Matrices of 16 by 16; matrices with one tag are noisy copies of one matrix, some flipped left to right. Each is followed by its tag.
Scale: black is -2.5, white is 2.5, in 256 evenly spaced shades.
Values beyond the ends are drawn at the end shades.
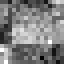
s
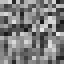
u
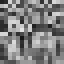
u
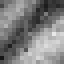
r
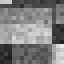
s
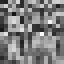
u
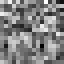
u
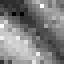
r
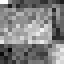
s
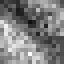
r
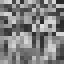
u
